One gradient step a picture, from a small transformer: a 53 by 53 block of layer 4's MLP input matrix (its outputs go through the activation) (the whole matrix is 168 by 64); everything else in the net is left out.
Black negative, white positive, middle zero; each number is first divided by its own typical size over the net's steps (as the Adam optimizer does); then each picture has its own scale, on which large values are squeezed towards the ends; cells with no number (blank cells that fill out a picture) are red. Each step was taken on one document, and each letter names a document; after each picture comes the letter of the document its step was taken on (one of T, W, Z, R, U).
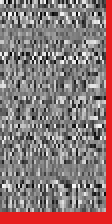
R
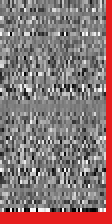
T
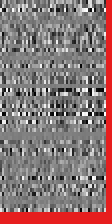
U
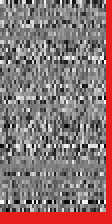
R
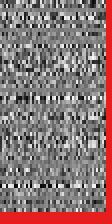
R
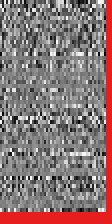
U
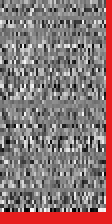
T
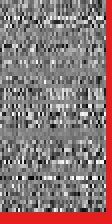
U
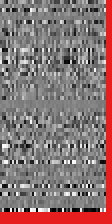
T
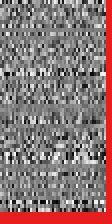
R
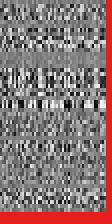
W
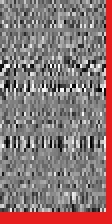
T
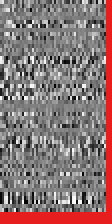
T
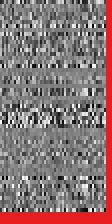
U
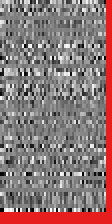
T
